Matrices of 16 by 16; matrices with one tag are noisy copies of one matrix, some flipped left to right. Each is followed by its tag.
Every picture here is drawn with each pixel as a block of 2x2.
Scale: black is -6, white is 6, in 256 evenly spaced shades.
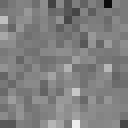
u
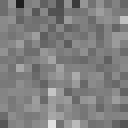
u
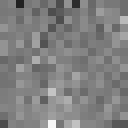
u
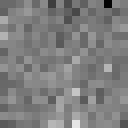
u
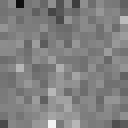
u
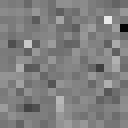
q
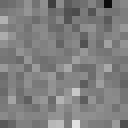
u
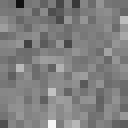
u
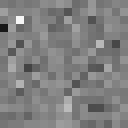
q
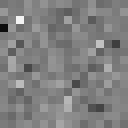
q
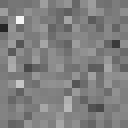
q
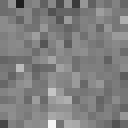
u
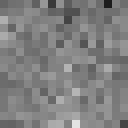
u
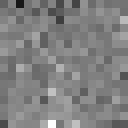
u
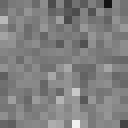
u
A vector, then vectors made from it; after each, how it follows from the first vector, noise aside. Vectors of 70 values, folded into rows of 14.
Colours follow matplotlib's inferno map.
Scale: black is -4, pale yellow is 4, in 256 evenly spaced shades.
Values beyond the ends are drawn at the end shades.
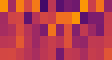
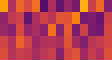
copied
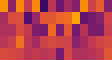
copied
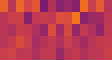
shrunk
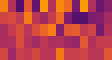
sign-scrambled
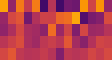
copied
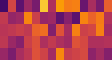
negated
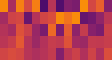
copied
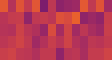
shrunk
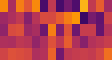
copied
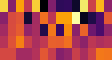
scaled up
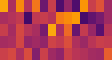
copied
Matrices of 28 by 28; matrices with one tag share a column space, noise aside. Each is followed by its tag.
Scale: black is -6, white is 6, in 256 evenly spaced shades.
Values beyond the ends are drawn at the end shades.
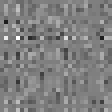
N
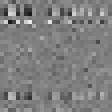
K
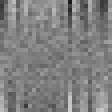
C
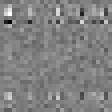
K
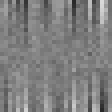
C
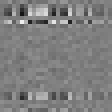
K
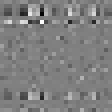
K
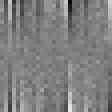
C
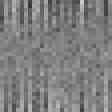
C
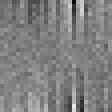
C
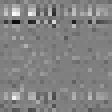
K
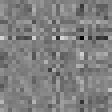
N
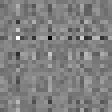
N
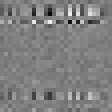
K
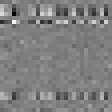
K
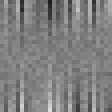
C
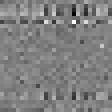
K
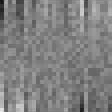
C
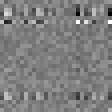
K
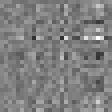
N
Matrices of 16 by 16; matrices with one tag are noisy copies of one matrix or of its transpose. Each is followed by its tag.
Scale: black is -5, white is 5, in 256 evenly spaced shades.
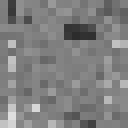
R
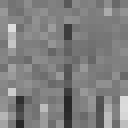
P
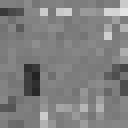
R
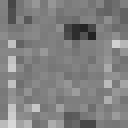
R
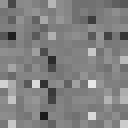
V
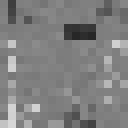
R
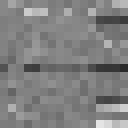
P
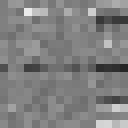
P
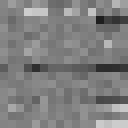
P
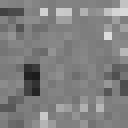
R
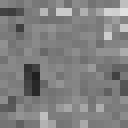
R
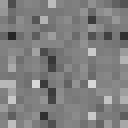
V
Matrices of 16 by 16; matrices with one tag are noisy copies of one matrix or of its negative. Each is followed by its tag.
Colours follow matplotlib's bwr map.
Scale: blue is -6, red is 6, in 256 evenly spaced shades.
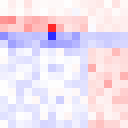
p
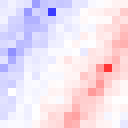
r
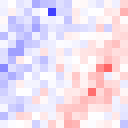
r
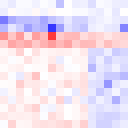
p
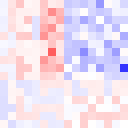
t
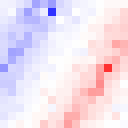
r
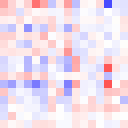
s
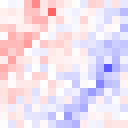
r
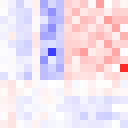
t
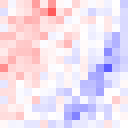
r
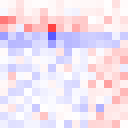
p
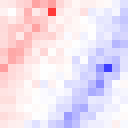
r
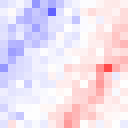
r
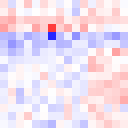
p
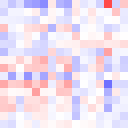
s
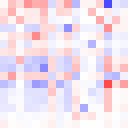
s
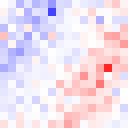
r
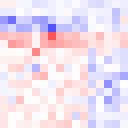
p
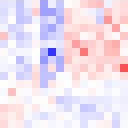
t
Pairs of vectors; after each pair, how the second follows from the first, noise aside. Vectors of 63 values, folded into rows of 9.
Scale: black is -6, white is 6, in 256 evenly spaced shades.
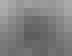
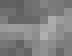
wrapped around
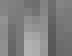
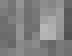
wrapped around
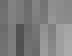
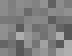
sign-scrambled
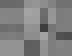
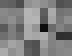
scaled up
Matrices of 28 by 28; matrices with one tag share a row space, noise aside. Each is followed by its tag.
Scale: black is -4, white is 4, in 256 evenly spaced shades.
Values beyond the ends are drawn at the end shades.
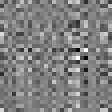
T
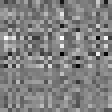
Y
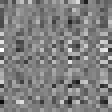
T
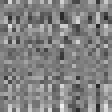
Y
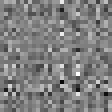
Y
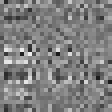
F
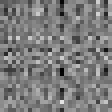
Y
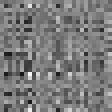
F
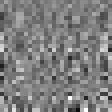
T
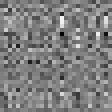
Y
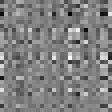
T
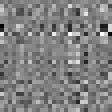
T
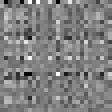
F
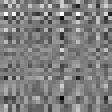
Y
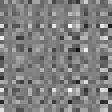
T
